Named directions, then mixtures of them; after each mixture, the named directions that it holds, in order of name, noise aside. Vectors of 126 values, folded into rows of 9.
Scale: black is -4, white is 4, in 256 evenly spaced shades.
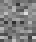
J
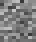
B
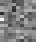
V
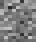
B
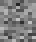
B, J, V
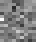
V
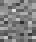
B, J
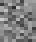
B, V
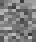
B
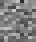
B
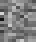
V
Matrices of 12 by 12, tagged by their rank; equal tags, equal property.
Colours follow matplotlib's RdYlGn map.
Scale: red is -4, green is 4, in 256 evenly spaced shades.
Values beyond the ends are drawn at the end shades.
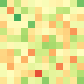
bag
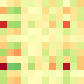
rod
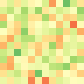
bag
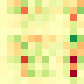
rod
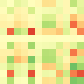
rod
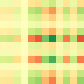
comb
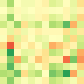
rod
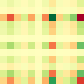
comb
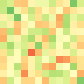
bag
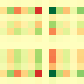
comb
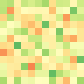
bag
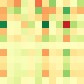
rod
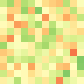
bag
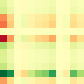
comb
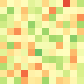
bag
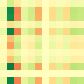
comb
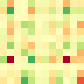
rod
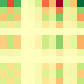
comb
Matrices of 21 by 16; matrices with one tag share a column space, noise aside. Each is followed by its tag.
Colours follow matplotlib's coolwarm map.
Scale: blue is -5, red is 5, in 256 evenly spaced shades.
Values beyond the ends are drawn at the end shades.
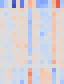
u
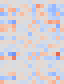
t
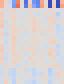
u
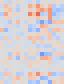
t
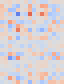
t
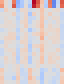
u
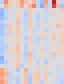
u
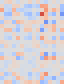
t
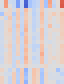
u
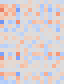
t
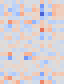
t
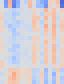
u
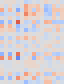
t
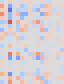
t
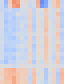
u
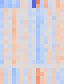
u
